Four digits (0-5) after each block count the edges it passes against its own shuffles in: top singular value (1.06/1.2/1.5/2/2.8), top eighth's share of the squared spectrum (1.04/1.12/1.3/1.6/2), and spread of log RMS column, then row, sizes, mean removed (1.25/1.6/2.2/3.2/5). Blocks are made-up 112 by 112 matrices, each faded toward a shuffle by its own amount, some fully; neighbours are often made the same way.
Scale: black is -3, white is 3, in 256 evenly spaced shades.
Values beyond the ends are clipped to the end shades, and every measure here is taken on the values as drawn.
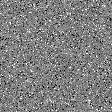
2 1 0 0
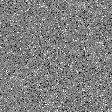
2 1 1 0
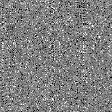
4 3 2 1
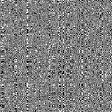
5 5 4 3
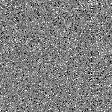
3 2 1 0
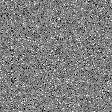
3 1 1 0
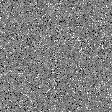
2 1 0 0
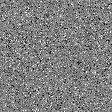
0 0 0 0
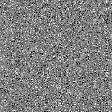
3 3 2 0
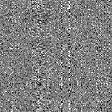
4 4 3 2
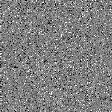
3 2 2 0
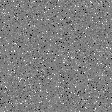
0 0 0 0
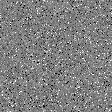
1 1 0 0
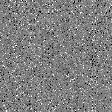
3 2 1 0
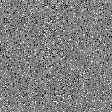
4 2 1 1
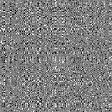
5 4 3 3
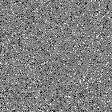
0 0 0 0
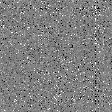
2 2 2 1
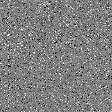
1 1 1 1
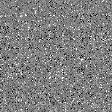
1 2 2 2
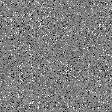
1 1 2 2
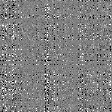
2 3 4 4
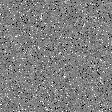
0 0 0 0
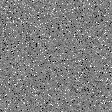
0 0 0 0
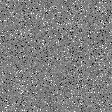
1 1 1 0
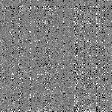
2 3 4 3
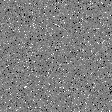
0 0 0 0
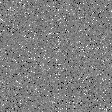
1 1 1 0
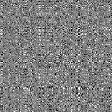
5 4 3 3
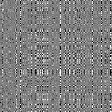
5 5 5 4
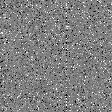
3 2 1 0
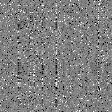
4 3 2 1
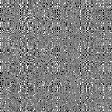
5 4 4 3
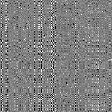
5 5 4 3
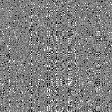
5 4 3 2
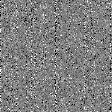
2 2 3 0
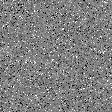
0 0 0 0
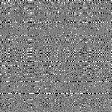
5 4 2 4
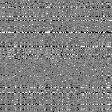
5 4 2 4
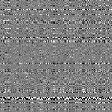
5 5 2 4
